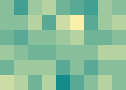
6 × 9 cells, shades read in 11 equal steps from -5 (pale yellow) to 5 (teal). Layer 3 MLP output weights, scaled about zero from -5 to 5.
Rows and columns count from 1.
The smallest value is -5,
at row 2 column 6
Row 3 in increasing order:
-2 -1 0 0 0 1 1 1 2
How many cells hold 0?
16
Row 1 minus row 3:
-1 1 -1 -2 2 4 2 -2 0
